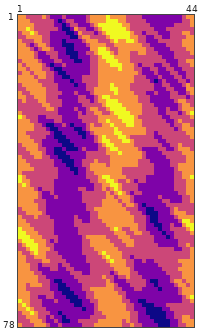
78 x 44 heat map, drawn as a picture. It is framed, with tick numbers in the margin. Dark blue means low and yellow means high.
Average level on the scale: 50%. Ninth with the highest average: top middle. Stripes: upright, repeating 2 times. Slope: none.
